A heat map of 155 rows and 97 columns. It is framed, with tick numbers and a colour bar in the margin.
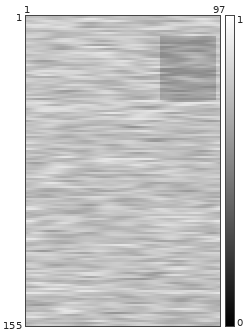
In the top right lies a patch that is lower than the rest. Streaks run across, left to right. The top right is the ninth with the lowest average.
